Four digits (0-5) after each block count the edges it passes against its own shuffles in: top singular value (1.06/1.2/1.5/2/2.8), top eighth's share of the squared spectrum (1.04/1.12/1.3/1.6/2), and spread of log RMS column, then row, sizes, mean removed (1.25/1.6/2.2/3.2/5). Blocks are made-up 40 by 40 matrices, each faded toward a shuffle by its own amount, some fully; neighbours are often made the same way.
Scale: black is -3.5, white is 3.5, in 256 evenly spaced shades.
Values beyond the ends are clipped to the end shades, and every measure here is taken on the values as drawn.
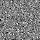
0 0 0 0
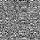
3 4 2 2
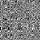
3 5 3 3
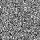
2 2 0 0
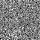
2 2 0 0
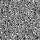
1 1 0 0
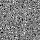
1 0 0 0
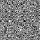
3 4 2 2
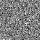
2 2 1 0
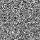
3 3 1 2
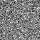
0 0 0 0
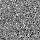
0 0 0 0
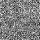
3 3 1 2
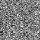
2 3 1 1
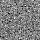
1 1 0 0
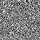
0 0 0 0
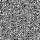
0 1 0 0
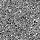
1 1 0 0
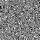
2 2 0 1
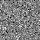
0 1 0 0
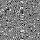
3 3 1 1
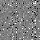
3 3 2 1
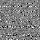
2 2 0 3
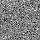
0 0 0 0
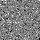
0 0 0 0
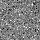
0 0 0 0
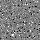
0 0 0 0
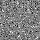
0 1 0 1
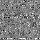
2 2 0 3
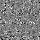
1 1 0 2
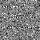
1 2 0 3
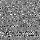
1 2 0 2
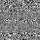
2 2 0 3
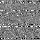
2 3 0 3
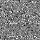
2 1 0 2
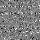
1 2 0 2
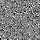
0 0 0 2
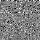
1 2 0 2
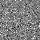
0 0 0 1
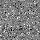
0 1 0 1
